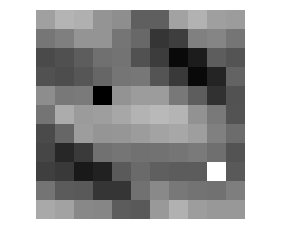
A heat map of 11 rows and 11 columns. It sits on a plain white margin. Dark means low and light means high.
Slope: none. Stripes: horizontal, repeating 2 times. Calmest part: centre. Lone odd cells: 2, 1 higher and 1 lower than their neighbours.
